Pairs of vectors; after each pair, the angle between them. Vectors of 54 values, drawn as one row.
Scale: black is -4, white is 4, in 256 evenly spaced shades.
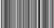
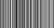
partly opposed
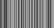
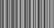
partly opposed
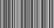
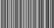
partly opposed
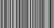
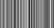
nearly opposite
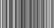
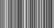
orthogonal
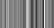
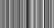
nearly opposite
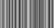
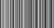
orthogonal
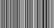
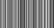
nearly opposite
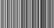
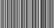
nearly parallel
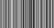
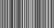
nearly opposite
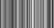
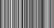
orthogonal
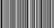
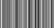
nearly opposite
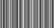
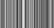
partly aligned
